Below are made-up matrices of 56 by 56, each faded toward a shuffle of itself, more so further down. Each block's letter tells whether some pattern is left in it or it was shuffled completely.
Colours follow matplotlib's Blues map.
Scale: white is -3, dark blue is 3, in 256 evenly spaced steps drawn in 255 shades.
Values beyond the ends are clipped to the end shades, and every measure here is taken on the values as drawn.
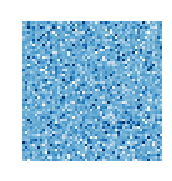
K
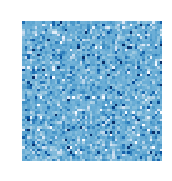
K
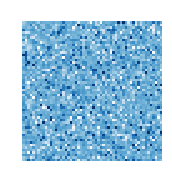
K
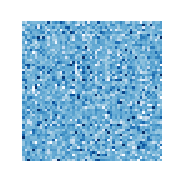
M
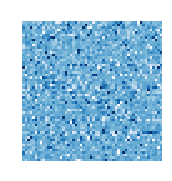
M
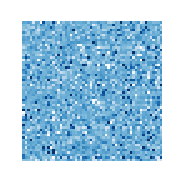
M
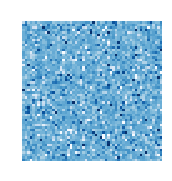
K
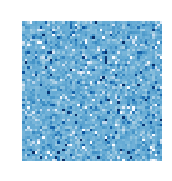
K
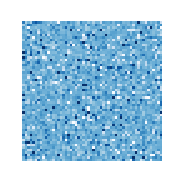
K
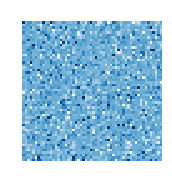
K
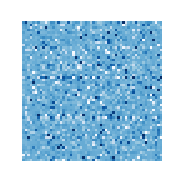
M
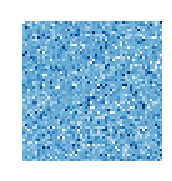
M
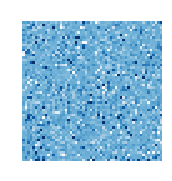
K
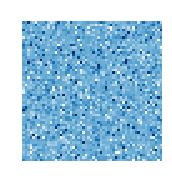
K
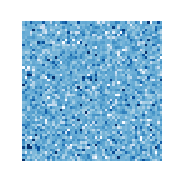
K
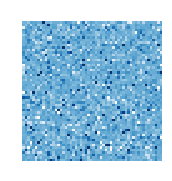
K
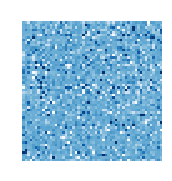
M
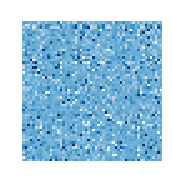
M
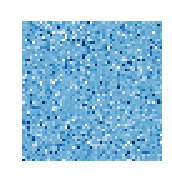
K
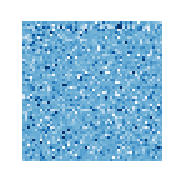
M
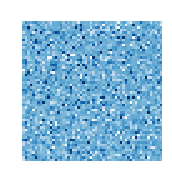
K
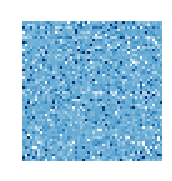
M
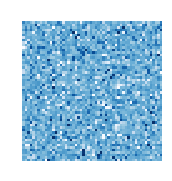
M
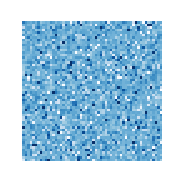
K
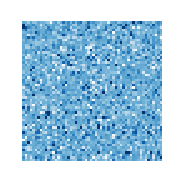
M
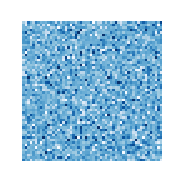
K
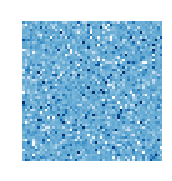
K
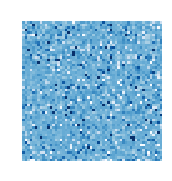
M
